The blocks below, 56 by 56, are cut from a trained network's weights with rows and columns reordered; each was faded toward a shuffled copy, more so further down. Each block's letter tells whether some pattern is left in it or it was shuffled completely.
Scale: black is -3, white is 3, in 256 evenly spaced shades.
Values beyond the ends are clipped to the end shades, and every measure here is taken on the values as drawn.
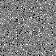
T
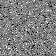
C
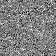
C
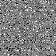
T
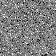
C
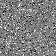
C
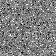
C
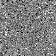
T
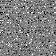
T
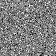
C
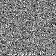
T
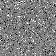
C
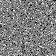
C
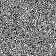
C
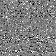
T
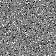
C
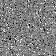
C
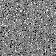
C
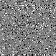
T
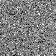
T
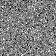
C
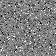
C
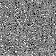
T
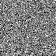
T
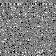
T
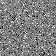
C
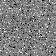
C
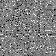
T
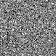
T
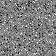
C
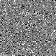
T
